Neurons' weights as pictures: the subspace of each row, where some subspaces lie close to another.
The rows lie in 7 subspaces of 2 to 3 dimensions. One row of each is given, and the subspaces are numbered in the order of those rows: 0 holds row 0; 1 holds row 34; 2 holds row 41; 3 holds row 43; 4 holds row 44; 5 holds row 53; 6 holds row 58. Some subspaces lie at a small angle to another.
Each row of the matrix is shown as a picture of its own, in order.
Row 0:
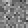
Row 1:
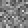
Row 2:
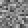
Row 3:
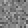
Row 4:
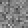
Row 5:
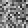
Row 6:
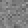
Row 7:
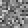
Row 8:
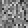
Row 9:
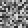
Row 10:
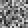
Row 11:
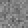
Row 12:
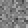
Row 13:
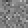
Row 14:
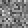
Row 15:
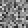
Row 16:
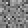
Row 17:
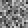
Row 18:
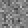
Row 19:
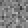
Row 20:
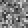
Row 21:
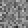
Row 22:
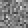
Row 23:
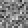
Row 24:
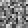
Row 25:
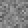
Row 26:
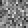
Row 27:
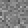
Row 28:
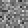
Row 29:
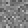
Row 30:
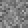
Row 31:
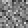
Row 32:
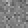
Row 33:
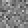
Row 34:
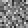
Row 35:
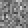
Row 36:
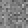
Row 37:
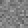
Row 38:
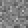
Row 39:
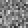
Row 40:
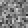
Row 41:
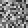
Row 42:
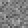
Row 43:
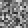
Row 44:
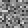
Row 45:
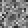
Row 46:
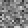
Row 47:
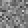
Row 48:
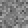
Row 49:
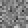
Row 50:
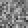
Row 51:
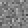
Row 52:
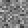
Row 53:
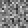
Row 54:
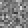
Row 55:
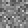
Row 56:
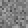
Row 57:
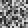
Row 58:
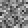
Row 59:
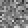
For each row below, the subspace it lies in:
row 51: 5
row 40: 5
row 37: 5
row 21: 2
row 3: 1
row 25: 6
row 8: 5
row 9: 2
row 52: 5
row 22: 3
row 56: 1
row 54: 3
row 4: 4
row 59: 3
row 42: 4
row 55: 6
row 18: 5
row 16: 6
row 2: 5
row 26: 4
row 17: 1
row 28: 4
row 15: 2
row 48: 6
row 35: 3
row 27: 4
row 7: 4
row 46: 3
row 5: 2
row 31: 1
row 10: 1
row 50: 4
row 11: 4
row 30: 6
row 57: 1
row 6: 2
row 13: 0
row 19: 3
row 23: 2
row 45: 2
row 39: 1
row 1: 6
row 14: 1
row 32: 0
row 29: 6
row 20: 5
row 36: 2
